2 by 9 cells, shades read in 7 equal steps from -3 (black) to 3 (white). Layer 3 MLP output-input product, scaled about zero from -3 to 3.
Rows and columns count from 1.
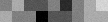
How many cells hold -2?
1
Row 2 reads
1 0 0 -3 -1 -1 0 1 1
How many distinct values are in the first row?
5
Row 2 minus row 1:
1 -1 1 -2 -1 1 0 0 -1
